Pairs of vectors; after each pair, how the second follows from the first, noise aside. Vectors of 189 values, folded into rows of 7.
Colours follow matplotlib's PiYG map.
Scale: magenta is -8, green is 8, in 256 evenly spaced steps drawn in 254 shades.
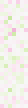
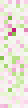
scaled up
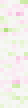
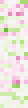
scaled up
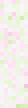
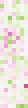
scaled up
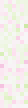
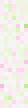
copied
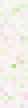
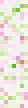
scaled up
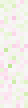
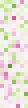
scaled up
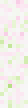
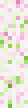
scaled up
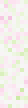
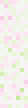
copied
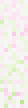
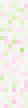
wrapped around
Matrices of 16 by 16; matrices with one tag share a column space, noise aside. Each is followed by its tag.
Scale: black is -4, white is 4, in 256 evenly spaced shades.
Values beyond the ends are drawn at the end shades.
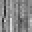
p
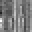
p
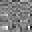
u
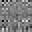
u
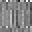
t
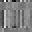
t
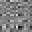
u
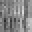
p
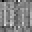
t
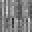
p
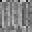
t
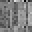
t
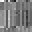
t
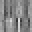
p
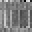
t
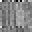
t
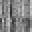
p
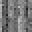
p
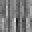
p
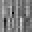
p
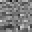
u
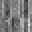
p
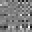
u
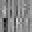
p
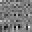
u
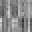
p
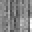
p
